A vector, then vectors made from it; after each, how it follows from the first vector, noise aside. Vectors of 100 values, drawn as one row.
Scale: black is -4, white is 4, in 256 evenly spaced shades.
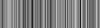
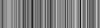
copied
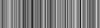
copied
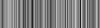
copied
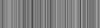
shrunk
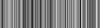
copied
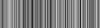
copied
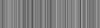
shrunk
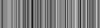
copied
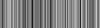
copied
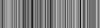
copied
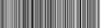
copied
